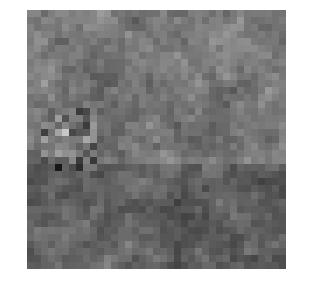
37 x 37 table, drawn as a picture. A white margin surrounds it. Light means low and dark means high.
Histogram: bell-shaped. Roughest part: middle left. Odd patch: rougher, in the middle left. Seam: horizontal, 60% of the way down, the bottom part higher.
